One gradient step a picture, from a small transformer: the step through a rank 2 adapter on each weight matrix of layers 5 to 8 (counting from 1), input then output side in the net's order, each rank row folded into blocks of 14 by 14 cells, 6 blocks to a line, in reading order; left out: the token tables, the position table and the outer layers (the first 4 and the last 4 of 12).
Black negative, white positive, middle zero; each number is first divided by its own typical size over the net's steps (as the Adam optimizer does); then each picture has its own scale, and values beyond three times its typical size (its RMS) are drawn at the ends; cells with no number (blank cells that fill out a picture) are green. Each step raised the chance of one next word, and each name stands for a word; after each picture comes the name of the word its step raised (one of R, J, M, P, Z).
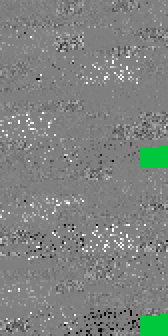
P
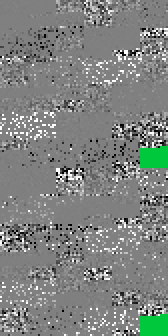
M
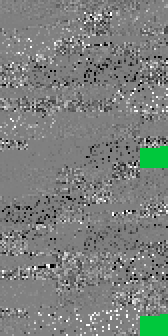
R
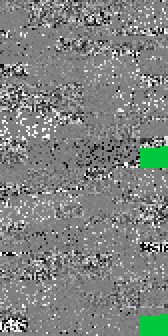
M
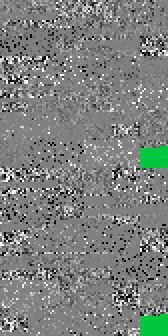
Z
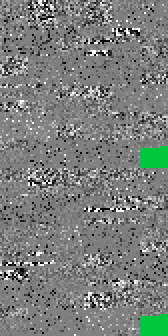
Z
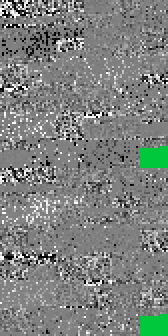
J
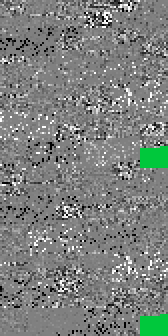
Z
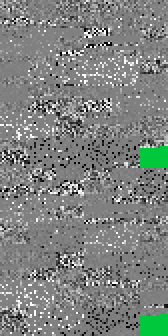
M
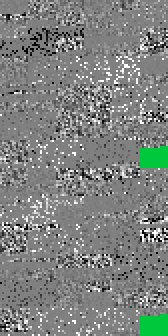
J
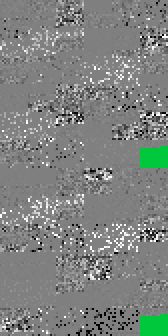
P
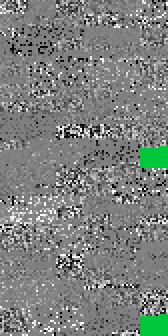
J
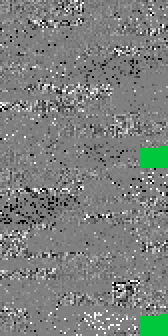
R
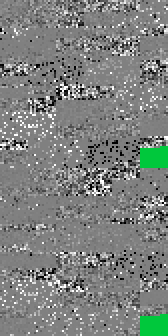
M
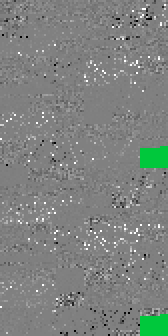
P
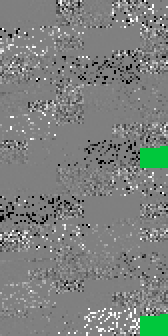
R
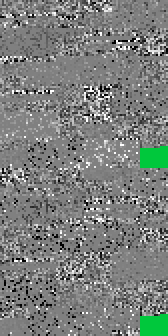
Z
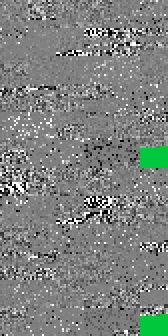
M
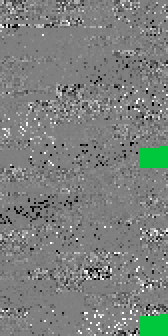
R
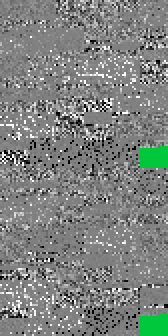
M
